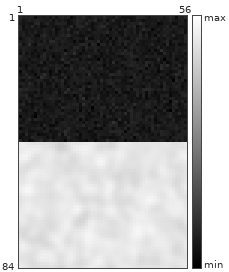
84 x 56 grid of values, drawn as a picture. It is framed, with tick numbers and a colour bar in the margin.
The table splits into 2 rows of 1 panel. Panel 1,1: very low, fine-grained, faint in contrast. Panel 2,1: very high, blotchy, faint in contrast.
